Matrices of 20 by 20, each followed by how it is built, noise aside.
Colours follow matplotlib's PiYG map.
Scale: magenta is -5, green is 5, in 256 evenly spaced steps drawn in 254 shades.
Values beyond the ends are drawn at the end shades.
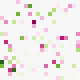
sparse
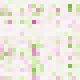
low rank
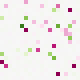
sparse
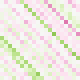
Toeplitz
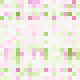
low rank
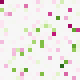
sparse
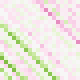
Toeplitz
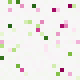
sparse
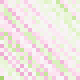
Toeplitz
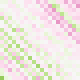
Toeplitz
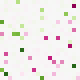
sparse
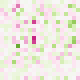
low rank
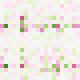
low rank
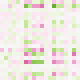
low rank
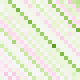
Toeplitz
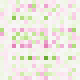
low rank
